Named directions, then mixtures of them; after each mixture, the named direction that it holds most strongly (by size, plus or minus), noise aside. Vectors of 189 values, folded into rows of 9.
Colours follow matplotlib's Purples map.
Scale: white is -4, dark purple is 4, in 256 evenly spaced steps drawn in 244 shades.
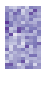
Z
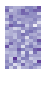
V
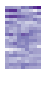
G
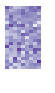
V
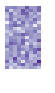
V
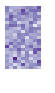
V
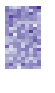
V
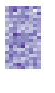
Z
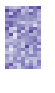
Z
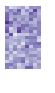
Z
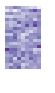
G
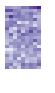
G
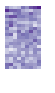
G
